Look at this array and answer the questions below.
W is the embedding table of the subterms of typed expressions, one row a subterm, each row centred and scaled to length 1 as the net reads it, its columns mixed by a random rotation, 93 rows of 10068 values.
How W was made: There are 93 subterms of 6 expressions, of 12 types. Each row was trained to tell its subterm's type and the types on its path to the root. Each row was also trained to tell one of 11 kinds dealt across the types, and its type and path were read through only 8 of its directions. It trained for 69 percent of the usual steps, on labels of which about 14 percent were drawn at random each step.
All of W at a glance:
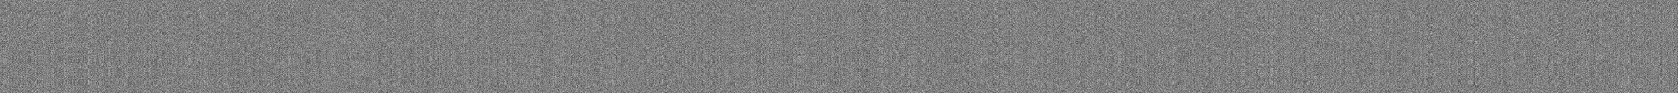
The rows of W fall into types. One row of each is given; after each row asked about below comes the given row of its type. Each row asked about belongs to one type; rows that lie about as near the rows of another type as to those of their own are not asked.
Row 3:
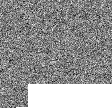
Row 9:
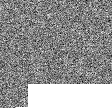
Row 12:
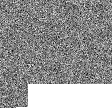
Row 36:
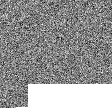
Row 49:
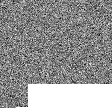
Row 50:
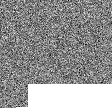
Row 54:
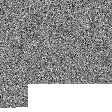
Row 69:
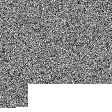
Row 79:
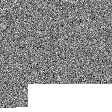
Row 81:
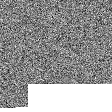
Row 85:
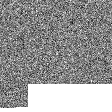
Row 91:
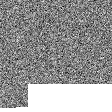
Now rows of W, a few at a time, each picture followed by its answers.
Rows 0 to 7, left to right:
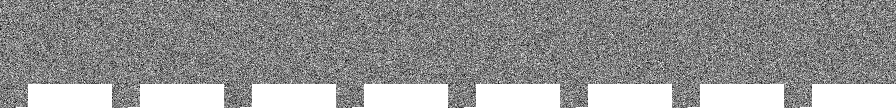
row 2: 49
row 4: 12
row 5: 91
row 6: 91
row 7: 9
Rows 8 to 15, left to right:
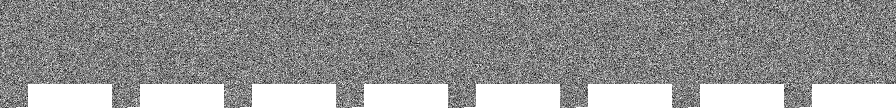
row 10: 91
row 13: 12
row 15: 9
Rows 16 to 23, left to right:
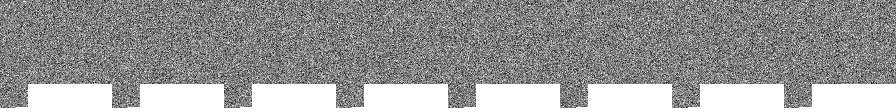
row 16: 9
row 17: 69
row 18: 79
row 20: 79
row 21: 79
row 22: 91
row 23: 81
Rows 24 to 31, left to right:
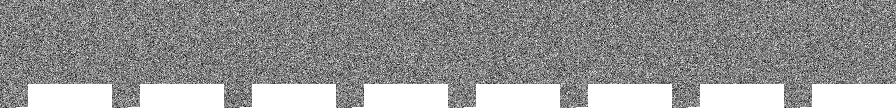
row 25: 85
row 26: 49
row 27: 12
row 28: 69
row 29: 9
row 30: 79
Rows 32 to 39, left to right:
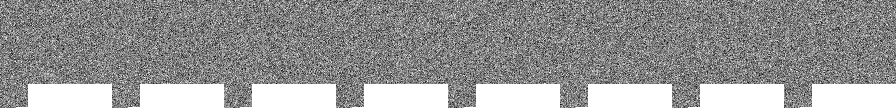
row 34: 91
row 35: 79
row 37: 69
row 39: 85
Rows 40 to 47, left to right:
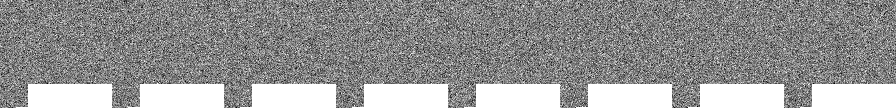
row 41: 49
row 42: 12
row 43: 49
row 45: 3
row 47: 49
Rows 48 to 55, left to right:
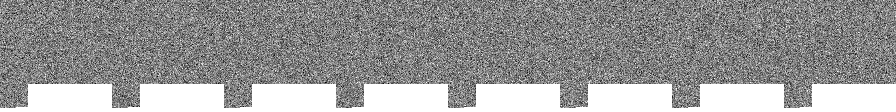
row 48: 81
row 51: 81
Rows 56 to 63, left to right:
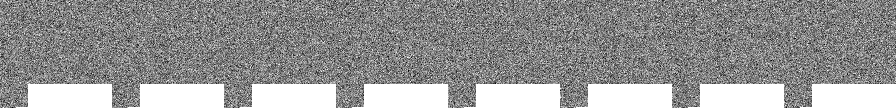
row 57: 79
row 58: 91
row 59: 81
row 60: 81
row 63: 3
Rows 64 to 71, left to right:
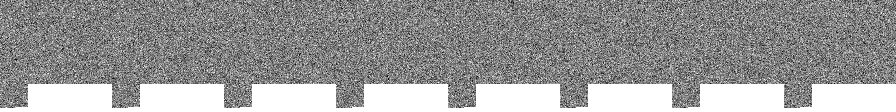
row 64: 91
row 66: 9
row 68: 12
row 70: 12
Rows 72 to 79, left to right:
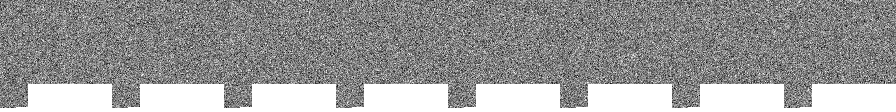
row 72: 12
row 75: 91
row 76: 79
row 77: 81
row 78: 9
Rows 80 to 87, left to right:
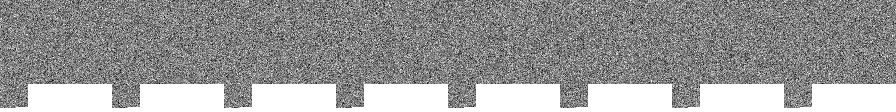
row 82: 81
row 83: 81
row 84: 12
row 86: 9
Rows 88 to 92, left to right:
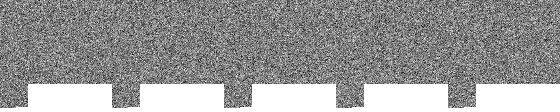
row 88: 3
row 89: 9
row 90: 50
